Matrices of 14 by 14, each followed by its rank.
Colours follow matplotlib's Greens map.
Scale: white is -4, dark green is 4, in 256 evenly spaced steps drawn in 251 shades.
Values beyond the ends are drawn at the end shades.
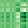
one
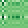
one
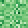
three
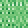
two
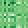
two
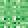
two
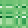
one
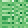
two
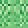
two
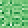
three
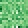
three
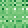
two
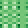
one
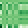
one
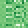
three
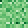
three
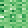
two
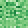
three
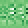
two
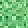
three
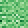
three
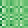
one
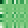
one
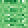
two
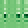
one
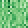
three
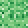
three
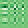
one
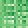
two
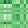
one
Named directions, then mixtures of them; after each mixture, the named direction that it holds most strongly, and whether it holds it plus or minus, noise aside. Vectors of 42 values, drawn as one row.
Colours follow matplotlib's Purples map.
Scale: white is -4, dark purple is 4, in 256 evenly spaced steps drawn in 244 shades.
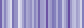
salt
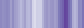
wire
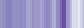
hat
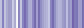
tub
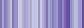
wire, plus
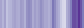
hat, minus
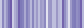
salt, minus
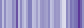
hat, minus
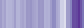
hat, minus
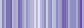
salt, minus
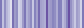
salt, plus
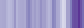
hat, minus
